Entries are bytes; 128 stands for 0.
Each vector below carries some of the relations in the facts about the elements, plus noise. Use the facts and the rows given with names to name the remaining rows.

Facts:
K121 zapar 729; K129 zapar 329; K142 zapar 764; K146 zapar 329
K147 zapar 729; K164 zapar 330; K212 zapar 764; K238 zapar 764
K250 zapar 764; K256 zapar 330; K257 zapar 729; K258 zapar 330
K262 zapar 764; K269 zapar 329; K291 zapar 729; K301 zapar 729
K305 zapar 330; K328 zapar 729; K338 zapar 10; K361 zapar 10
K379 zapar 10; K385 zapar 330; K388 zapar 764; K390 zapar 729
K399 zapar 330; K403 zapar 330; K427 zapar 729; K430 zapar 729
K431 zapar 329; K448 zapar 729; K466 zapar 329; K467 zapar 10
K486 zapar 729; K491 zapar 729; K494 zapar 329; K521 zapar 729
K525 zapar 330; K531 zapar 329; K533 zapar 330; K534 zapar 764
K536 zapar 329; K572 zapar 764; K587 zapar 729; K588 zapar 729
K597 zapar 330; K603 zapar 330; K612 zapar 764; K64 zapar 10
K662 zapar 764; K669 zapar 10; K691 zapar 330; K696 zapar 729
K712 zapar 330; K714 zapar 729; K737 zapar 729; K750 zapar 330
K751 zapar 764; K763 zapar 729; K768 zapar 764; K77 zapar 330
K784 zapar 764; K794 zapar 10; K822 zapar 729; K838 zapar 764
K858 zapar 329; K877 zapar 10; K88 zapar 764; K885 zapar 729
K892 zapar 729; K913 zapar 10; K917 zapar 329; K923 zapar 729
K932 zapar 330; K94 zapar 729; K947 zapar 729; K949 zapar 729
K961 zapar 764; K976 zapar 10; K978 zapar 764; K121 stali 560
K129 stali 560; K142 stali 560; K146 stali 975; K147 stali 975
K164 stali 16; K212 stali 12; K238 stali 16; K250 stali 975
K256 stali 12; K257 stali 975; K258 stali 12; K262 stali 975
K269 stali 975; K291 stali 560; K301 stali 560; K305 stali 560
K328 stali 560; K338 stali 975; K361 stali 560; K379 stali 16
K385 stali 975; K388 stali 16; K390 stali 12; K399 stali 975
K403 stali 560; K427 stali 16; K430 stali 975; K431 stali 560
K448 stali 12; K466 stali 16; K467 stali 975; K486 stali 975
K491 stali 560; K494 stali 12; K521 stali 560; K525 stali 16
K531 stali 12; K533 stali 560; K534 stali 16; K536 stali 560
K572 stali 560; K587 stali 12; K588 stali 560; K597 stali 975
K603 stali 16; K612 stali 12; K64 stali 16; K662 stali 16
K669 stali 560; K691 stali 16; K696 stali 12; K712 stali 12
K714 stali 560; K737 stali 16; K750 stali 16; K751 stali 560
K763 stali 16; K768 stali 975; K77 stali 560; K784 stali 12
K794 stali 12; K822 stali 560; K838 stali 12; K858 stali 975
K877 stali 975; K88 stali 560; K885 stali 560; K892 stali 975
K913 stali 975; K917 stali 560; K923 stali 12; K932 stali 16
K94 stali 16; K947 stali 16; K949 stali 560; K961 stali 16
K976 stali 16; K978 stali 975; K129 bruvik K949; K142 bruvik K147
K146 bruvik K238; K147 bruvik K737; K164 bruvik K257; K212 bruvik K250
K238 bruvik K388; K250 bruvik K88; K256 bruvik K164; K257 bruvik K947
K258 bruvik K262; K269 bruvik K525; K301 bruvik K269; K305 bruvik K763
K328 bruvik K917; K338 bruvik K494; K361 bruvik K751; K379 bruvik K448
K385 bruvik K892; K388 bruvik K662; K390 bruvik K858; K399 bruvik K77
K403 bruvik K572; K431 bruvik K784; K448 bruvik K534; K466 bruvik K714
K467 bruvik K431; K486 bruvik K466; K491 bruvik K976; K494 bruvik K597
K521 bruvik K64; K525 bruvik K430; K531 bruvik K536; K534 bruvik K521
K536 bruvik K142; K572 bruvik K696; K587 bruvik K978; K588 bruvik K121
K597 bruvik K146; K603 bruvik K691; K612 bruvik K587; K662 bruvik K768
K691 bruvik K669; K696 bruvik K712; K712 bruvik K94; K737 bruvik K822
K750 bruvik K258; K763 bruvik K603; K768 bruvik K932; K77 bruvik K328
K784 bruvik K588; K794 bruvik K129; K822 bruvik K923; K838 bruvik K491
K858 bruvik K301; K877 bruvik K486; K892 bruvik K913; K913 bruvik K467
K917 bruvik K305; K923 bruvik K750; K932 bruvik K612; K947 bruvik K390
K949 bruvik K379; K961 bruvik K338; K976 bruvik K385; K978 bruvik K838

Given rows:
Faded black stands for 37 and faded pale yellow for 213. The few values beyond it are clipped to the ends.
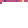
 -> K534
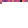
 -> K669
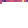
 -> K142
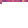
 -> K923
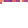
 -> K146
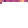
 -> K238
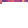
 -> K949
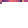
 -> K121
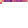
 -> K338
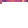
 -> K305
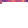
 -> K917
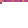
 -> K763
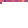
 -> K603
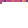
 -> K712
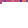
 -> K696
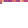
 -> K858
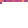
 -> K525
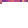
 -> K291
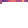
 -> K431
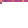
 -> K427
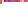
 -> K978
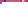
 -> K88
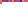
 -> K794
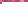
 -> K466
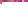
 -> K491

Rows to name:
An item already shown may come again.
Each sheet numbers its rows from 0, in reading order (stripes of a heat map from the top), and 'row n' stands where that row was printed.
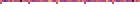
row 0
K669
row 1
K466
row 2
K892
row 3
K258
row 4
K976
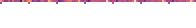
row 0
K64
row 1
K597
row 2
K431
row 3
K751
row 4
K612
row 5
K212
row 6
K212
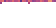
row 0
K94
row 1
K466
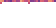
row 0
K597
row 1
K494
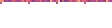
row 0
K486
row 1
K587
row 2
K262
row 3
K587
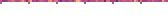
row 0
K536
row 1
K385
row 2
K961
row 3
K696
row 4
K572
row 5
K448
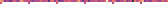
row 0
K597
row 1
K696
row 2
K129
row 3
K838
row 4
K976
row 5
K430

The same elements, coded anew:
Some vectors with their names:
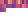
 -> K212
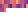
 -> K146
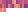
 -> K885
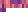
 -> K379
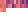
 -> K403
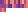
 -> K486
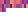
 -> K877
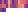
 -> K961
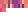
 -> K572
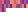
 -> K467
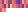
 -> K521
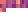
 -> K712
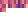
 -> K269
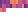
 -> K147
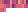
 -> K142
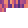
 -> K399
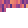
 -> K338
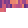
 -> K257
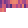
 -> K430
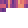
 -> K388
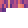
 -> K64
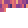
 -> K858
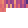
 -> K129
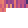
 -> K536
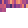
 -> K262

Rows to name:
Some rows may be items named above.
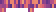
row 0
K486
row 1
K448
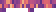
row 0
K534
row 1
K164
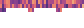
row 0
K379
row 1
K399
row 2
K146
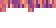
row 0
K572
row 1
K486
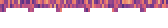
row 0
K794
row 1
K262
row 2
K531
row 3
K466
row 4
K597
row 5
K784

